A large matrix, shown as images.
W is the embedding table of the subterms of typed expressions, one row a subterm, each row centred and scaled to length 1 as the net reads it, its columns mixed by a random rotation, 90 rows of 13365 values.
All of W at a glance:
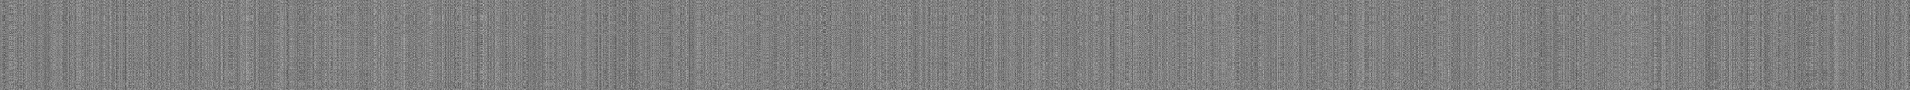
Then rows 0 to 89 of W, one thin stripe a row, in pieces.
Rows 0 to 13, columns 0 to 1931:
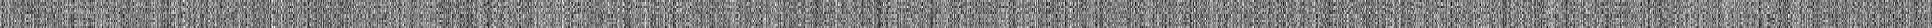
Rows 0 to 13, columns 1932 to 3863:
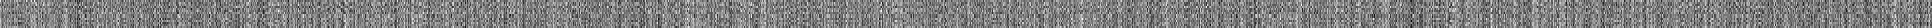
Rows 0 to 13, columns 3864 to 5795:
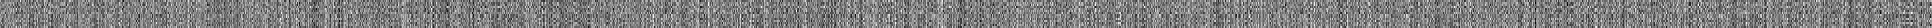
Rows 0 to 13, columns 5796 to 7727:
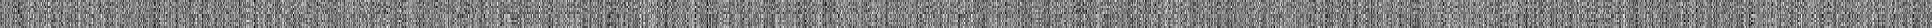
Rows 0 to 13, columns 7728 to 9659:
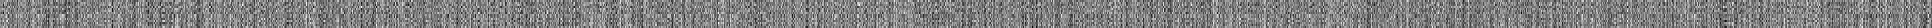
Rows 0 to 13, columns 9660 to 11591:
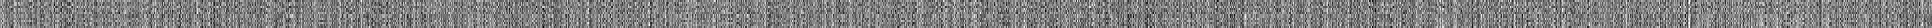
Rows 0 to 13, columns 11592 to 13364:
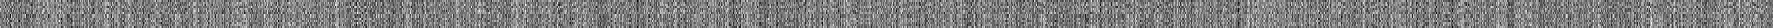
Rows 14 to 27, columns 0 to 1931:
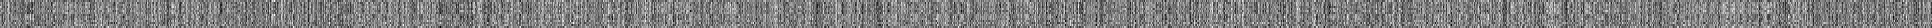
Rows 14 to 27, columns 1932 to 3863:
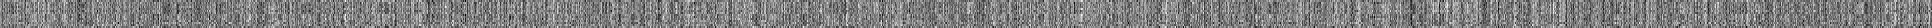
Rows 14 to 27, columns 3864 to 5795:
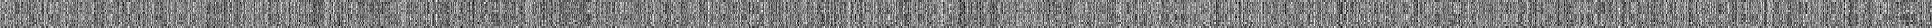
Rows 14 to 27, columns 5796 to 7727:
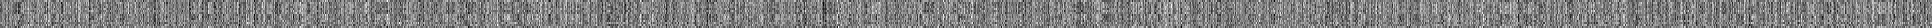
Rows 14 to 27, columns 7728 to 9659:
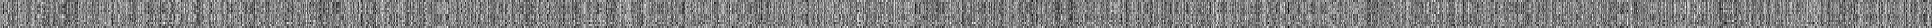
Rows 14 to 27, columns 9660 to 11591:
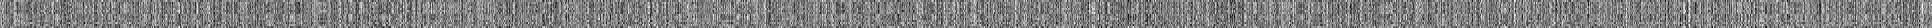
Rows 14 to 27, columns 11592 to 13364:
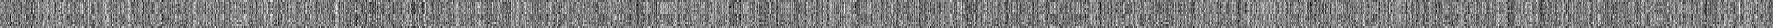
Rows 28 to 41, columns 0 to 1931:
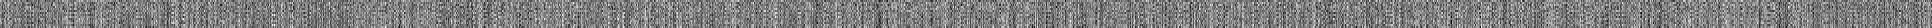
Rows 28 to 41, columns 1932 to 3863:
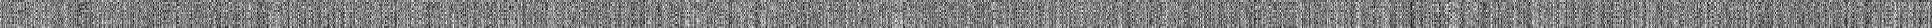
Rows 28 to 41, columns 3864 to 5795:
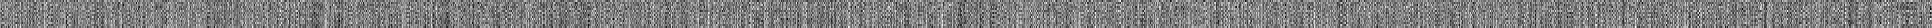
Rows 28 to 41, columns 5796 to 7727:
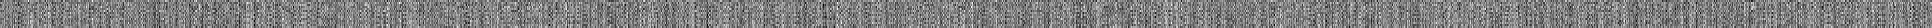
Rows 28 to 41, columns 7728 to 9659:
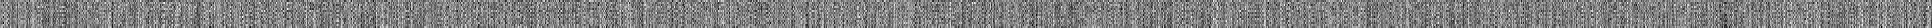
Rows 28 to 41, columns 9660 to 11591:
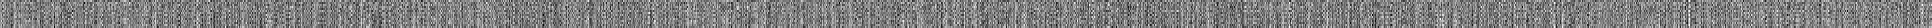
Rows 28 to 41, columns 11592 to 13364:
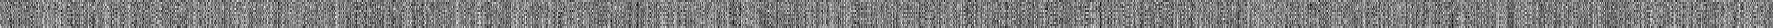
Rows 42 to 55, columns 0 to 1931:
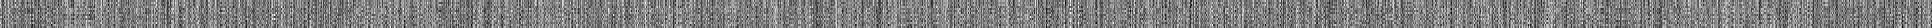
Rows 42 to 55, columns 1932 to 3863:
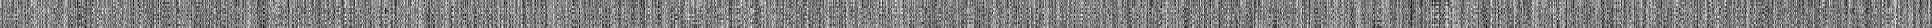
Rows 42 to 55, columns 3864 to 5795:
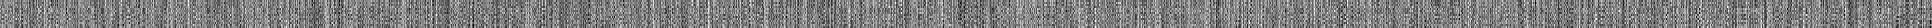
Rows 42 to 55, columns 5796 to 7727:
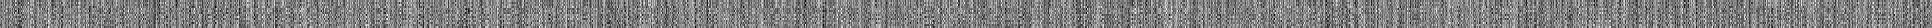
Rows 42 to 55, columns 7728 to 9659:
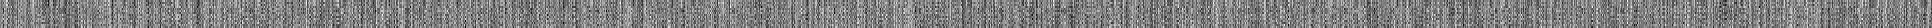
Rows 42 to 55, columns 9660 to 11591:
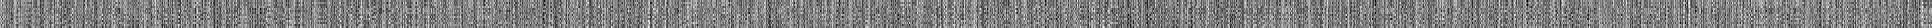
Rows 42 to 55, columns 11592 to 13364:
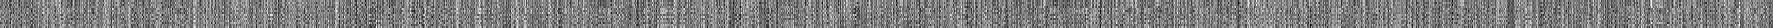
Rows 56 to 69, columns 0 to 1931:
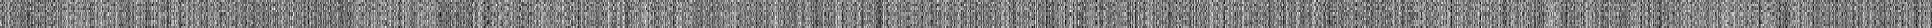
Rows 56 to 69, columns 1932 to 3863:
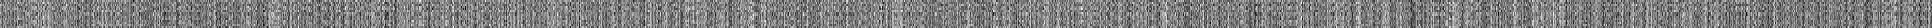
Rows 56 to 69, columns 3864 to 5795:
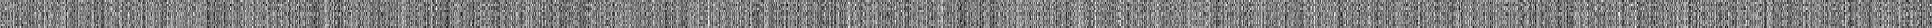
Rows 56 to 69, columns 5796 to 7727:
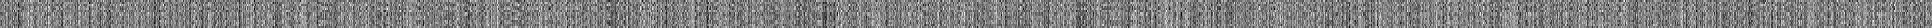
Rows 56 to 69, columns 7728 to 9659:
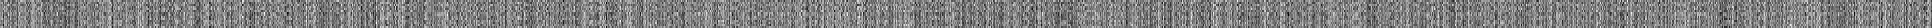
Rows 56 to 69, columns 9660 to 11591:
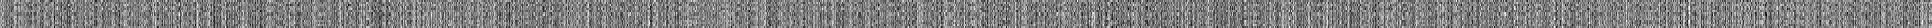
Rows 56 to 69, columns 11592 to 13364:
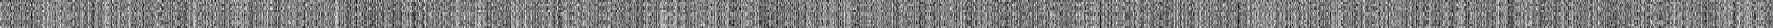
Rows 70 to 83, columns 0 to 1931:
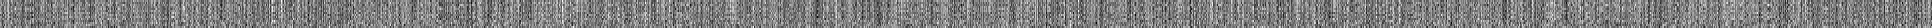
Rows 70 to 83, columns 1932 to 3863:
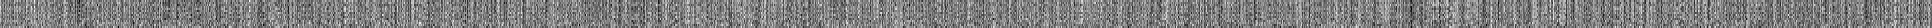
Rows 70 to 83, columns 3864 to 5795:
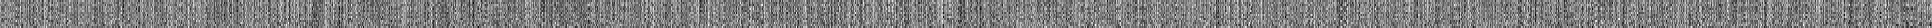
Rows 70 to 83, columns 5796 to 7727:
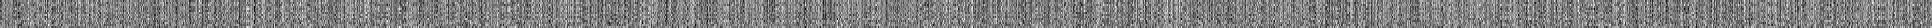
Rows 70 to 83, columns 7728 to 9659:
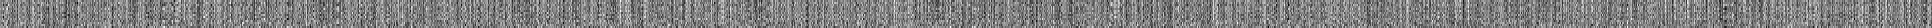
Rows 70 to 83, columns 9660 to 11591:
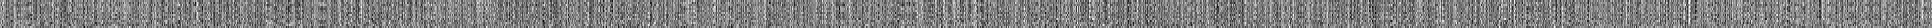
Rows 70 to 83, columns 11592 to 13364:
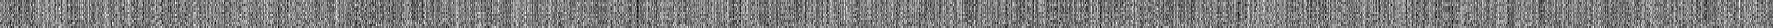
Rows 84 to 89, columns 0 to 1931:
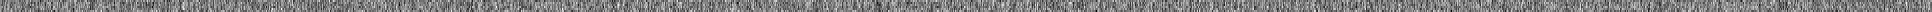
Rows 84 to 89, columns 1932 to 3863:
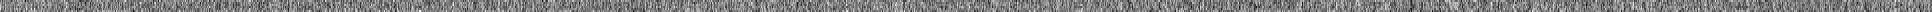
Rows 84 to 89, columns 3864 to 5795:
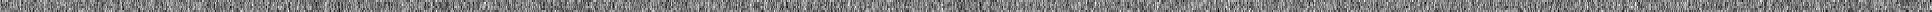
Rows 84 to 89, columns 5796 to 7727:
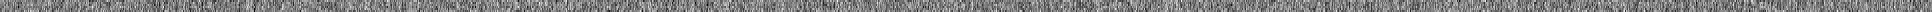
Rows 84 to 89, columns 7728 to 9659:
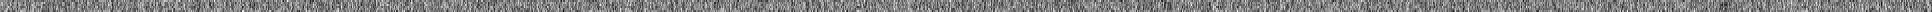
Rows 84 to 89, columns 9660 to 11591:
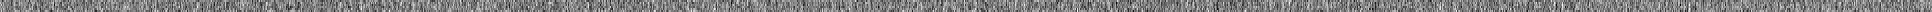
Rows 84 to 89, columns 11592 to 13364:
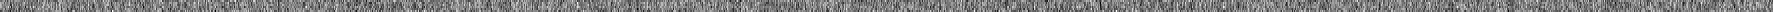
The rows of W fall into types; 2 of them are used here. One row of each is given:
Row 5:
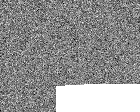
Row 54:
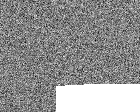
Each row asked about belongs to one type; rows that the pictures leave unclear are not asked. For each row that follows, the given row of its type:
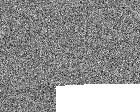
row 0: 54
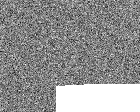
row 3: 54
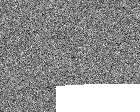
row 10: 5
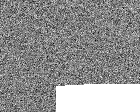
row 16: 54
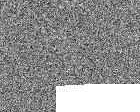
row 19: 54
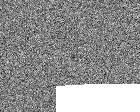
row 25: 5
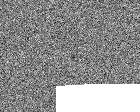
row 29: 5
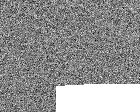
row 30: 54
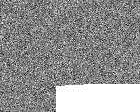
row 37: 5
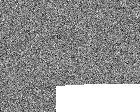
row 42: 5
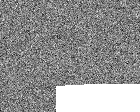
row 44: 5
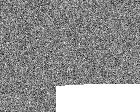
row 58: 5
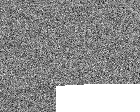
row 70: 54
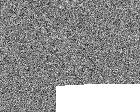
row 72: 54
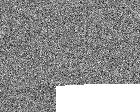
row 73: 54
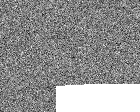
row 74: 5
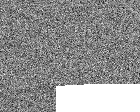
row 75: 54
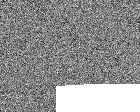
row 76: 5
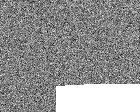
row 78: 54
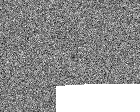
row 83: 5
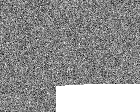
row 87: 5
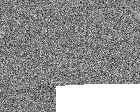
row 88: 54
